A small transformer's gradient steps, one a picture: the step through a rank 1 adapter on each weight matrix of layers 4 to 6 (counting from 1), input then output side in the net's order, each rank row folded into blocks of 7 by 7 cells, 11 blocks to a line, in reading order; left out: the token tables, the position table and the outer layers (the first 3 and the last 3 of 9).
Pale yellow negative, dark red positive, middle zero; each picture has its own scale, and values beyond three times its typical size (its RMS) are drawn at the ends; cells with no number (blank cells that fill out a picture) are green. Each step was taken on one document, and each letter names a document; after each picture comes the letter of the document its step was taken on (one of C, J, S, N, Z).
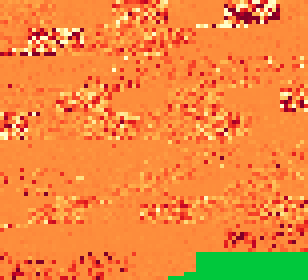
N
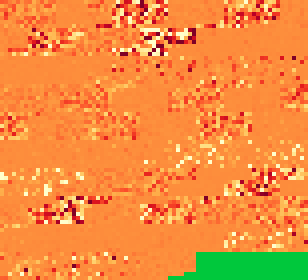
N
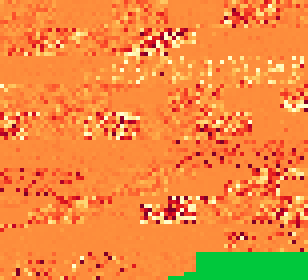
N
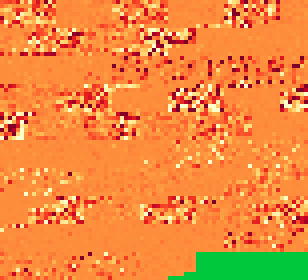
N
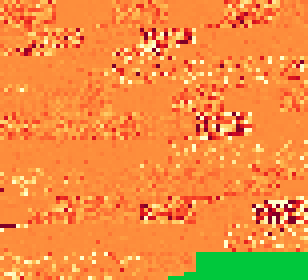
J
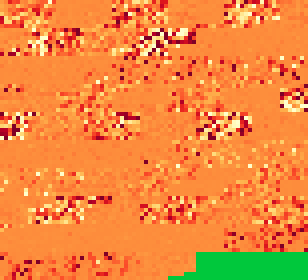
N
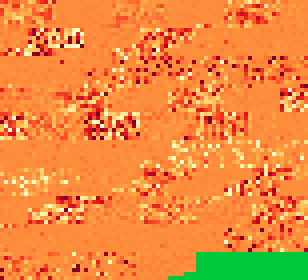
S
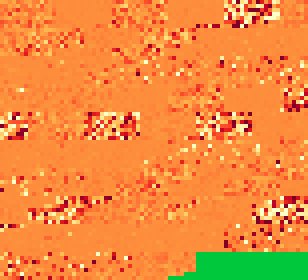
J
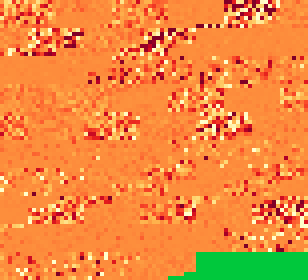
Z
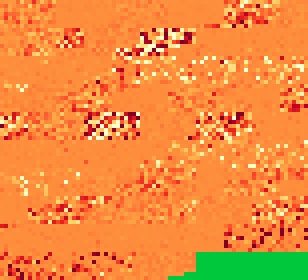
J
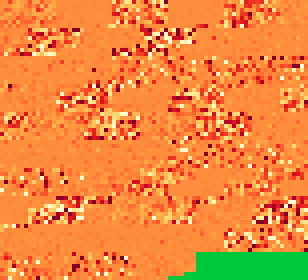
S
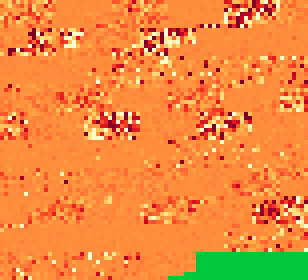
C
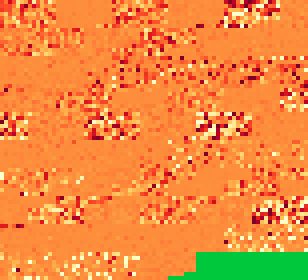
S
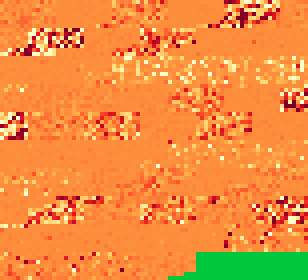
J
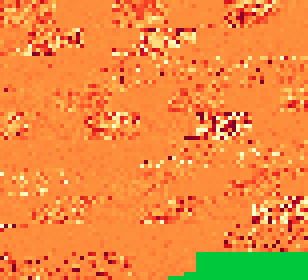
S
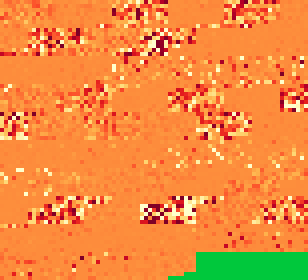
N
